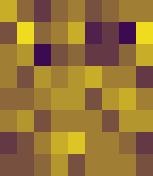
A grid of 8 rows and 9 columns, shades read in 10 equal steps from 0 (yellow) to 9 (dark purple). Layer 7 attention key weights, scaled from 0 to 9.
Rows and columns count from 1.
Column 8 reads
4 9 5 4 2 3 5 4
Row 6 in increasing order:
3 3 3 4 4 4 4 6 6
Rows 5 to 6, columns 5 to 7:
3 6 3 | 4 4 6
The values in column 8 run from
2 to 9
